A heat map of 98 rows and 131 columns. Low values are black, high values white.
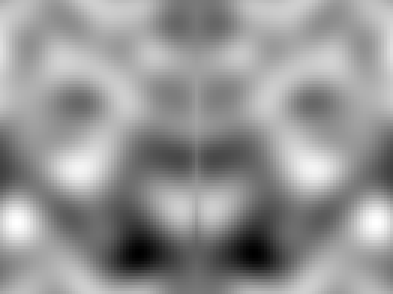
The left and right halves mirror each other. No lone cell stands out from its neighbours. The texture varies smoothly and slowly. The bottom middle is the ninth with the lowest average.
